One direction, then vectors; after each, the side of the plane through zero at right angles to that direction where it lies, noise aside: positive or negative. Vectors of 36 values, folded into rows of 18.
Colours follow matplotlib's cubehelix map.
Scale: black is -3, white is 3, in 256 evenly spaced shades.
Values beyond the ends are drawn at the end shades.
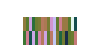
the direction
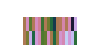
negative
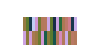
negative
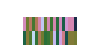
positive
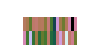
negative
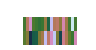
positive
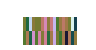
positive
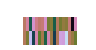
negative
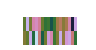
negative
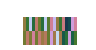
positive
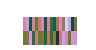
negative
